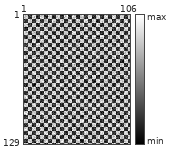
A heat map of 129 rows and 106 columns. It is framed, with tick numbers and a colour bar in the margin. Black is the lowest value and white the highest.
There is no seam. No row or column stands out. The values fall into two levels. Overall the values sit about 50% of the way up the scale. A checkerboard runs through the table. Neither half mirrors the other.
